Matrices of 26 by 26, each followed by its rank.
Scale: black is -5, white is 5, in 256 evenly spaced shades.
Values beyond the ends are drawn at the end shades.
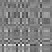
two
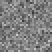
full rank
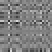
two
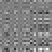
two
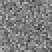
full rank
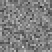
full rank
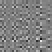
two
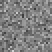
full rank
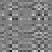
two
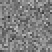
full rank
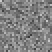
full rank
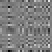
two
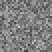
full rank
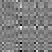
two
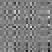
two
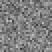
full rank
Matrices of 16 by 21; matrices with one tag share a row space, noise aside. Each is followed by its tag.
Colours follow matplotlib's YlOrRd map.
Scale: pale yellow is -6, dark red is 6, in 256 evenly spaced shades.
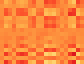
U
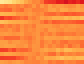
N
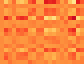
U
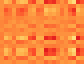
U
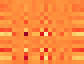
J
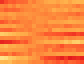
N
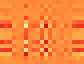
J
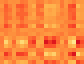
U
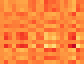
U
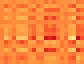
U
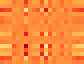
J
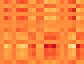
U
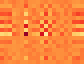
J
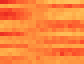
N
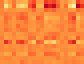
U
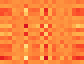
J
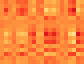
U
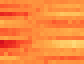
N
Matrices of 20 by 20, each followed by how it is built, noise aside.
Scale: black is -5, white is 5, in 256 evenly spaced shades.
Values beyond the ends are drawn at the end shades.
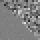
upper triangular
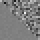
upper triangular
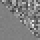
upper triangular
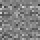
low rank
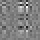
low rank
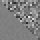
upper triangular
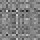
low rank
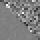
upper triangular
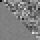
upper triangular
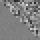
upper triangular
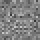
low rank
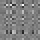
low rank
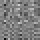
low rank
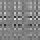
low rank
